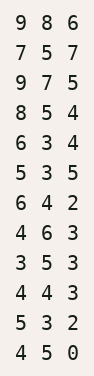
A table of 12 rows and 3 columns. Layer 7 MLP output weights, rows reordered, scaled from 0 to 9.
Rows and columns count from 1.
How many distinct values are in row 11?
3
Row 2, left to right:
7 5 7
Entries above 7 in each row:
2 0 1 1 0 0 0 0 0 0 0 0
